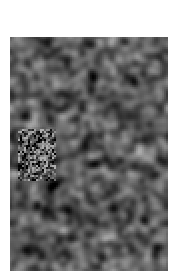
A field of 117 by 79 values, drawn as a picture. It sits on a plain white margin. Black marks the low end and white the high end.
No overall slope runs across the table. The halves do not mirror each other. The texture is blotchy. An odd patch, rougher than its surroundings, sits in the middle left. Values change most from cell to cell in the middle left.
